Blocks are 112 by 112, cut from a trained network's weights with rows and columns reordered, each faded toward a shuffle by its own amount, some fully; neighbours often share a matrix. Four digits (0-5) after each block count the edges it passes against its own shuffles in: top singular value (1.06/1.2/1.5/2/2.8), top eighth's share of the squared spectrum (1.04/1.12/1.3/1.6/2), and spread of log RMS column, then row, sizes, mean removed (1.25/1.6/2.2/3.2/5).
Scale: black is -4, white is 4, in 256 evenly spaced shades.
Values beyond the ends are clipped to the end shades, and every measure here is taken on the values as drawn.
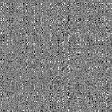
4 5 3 3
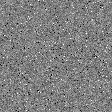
0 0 0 0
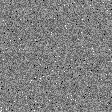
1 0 0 0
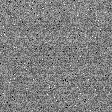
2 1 0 0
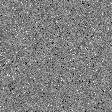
0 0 0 0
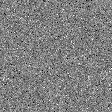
1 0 0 0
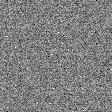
1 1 0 0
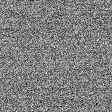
1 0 0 0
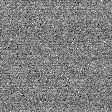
2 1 0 0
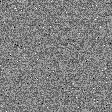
1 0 0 0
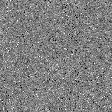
3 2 0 0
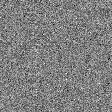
2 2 0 0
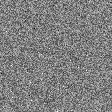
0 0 0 0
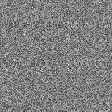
4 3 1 1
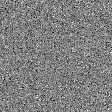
2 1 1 0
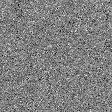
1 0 0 0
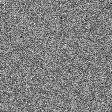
1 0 0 0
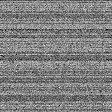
5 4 1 3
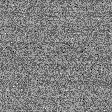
2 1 0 0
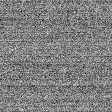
3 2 0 0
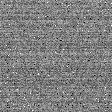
3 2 1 0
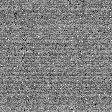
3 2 1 0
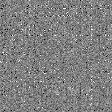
3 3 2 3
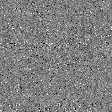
2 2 0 1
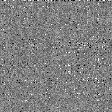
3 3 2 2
